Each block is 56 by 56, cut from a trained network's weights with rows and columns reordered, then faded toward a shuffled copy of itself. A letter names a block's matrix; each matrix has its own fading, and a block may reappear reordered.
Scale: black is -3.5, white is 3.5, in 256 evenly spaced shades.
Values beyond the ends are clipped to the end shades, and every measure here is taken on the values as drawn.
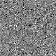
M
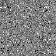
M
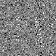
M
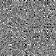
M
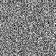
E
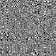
M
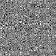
M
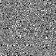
M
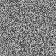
E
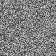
E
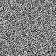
E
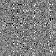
M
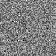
E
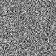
E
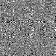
M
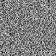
E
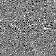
M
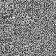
E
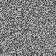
E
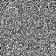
E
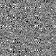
M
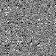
M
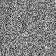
E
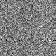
E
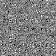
M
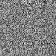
E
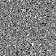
M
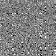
M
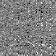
M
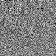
E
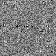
E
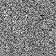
E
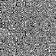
M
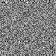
E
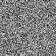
E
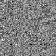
E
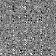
M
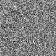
E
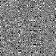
M
